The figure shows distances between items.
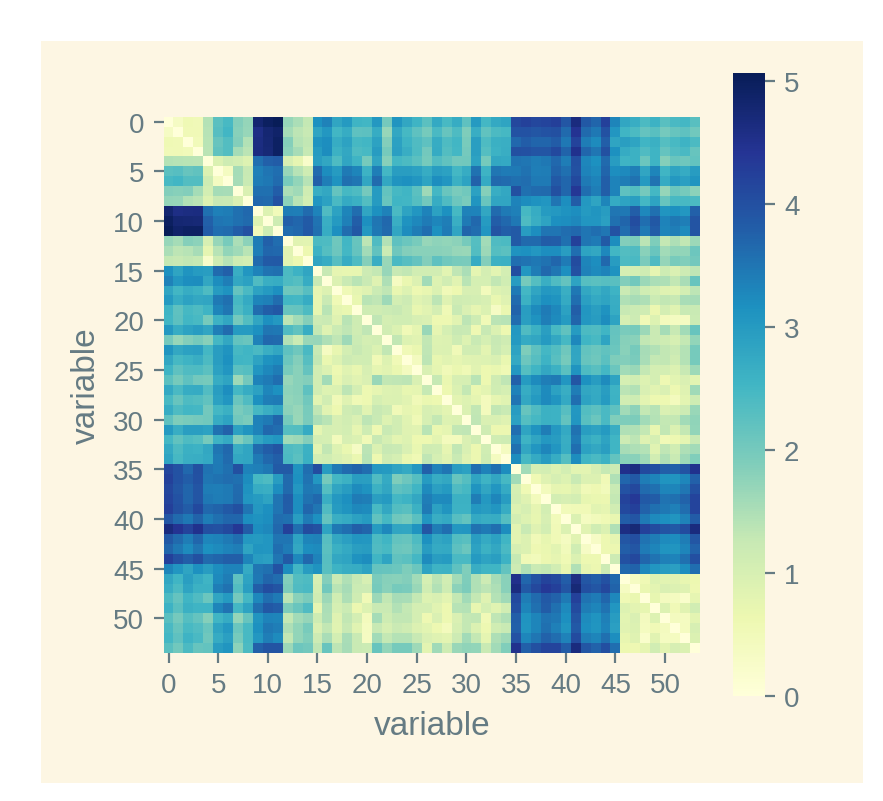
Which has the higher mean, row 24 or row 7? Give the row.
7
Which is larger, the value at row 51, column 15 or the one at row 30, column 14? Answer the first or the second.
the second
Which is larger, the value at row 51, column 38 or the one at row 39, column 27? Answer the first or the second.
the first
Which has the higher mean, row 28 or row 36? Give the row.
36
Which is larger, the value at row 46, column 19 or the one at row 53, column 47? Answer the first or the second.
the first
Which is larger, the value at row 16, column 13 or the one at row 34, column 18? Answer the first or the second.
the first
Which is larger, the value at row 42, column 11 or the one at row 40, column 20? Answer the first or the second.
the first
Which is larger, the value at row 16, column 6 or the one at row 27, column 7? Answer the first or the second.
the first
